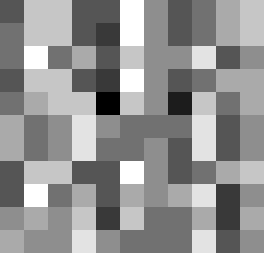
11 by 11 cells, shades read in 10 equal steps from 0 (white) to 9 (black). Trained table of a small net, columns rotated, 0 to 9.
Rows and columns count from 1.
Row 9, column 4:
3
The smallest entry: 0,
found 6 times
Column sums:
52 28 36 37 67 24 47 60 30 55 35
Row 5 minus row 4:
-1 1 0 -4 2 2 0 2 -3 2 0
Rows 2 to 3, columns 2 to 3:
2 2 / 0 5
